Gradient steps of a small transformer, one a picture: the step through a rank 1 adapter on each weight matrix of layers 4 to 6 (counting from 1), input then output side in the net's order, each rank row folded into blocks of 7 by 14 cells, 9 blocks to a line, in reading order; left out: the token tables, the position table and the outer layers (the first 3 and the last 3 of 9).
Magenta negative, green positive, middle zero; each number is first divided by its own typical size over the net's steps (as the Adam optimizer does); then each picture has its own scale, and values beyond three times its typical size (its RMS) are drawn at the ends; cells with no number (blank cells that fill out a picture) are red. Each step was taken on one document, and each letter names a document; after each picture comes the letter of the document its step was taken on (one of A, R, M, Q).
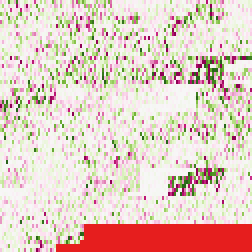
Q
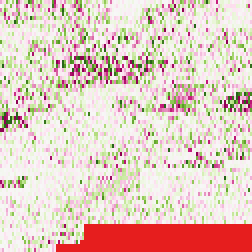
Q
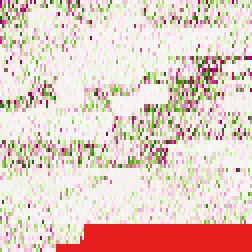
Q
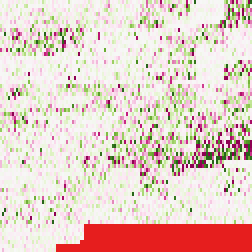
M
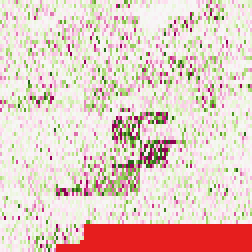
Q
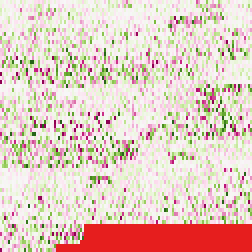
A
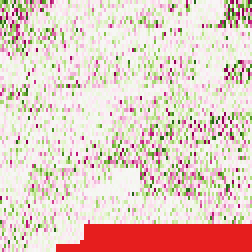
M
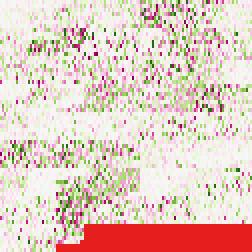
Q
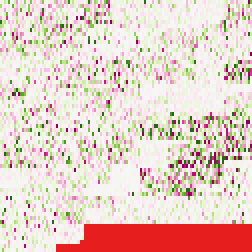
M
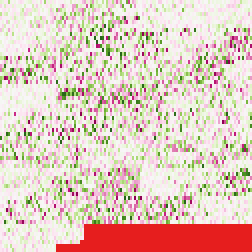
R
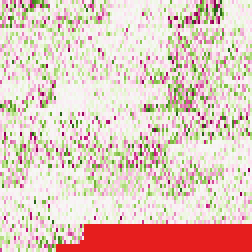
A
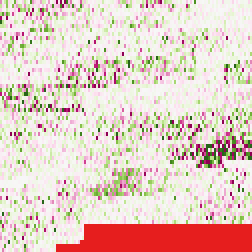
M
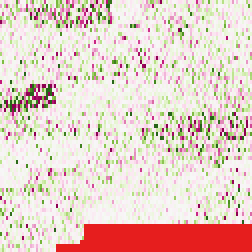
M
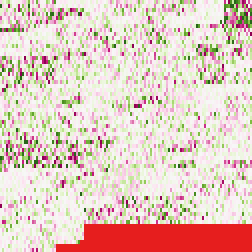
R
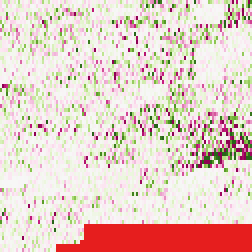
M
